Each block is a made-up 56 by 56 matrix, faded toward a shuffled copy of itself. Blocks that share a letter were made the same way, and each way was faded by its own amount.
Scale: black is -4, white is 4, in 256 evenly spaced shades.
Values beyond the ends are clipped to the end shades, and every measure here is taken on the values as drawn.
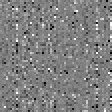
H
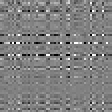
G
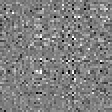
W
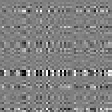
G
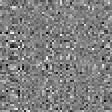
W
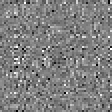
W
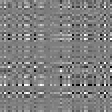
G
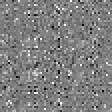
H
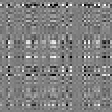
G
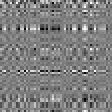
G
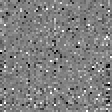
H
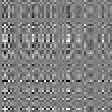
G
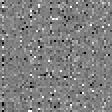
H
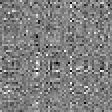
W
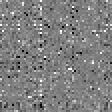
H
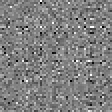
W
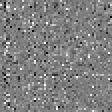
H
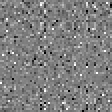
H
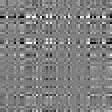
G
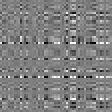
G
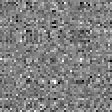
W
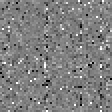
H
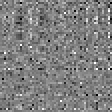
W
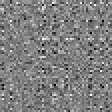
W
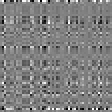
G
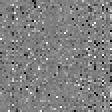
H
